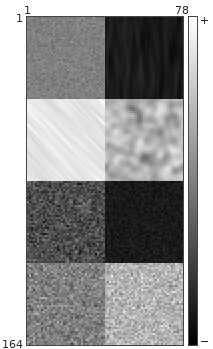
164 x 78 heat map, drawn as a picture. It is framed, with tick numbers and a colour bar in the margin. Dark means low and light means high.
The table splits into 4 rows of 2 panels. Panel 1,1: middling, fine-grained, faint in contrast. Panel 1,2: very low, streaked downward, faint in contrast. Panel 2,1: very high, slanting down to the right, faint in contrast. Panel 2,2: high, blotchy. Panel 3,1: low, fine-grained. Panel 3,2: very low, fine-grained, faint in contrast. Panel 4,1: middling, fine-grained. Panel 4,2: high, fine-grained.
